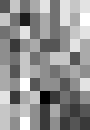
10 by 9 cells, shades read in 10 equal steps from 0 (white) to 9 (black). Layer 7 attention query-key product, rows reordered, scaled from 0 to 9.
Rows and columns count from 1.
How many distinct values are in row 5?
5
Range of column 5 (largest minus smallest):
8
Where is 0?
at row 2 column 9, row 7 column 3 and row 10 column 3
